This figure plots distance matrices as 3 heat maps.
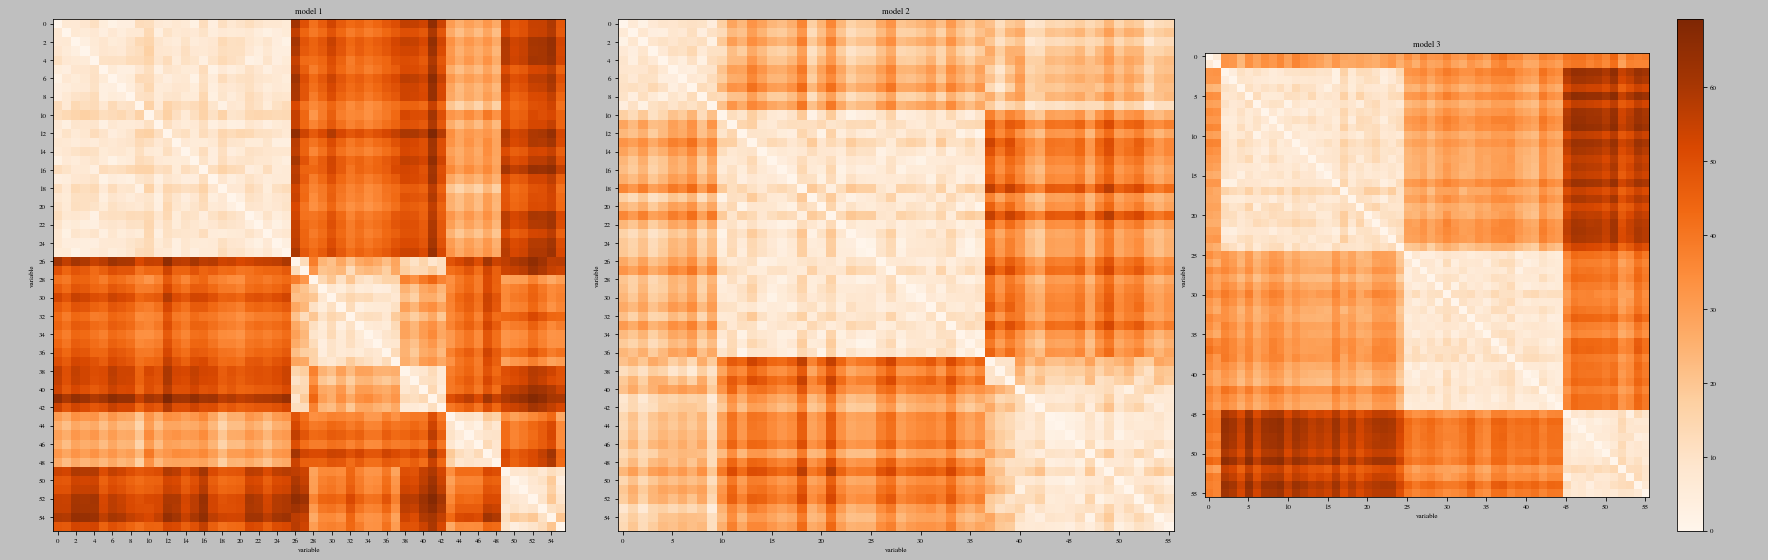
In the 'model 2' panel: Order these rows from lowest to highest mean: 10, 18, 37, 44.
10, 44, 18, 37
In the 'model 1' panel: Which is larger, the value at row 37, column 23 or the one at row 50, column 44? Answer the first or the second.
the first
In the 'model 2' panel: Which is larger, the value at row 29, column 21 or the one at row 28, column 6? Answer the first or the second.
the second
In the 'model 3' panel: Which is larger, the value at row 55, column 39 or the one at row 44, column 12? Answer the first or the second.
the first
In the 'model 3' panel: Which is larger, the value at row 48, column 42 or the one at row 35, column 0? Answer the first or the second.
the first
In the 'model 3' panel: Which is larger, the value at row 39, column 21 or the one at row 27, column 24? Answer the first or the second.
the first
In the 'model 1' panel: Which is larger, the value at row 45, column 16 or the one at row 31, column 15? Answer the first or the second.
the second
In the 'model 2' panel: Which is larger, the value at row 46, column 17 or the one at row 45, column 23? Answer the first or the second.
the first
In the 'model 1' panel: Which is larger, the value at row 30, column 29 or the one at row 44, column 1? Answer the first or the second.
the second
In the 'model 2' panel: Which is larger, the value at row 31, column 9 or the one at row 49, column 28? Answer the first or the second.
the second
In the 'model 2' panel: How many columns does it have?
56
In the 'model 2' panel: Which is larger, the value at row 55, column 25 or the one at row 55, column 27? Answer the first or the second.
the second
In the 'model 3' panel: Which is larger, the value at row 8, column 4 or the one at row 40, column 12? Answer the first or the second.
the second
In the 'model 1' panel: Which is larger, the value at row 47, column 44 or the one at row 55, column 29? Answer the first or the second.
the second
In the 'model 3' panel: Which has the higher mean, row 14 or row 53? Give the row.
53
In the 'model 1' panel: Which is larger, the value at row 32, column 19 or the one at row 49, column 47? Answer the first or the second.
the second
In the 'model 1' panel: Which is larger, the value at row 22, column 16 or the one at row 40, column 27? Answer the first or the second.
the second
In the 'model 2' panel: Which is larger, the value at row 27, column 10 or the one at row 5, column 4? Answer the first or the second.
the first
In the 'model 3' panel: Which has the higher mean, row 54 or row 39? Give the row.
54
